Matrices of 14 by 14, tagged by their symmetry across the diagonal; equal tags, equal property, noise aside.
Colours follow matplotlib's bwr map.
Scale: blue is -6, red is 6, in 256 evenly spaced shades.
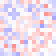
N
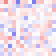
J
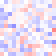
J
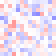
J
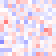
J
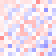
N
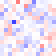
J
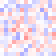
J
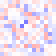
N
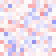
J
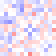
N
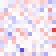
J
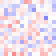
J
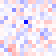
J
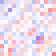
N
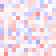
J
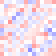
N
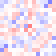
N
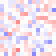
J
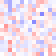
J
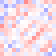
N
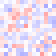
N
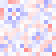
N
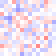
N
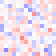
J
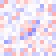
N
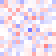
N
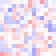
J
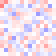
N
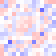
N
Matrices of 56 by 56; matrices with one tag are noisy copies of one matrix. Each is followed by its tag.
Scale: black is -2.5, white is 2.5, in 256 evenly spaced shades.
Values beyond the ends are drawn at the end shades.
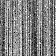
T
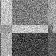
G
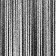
T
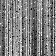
T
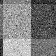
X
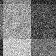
X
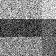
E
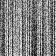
T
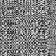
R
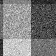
X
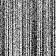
T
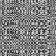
R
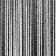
T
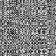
R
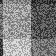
X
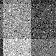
X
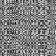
R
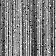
T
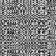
R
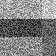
E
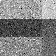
E
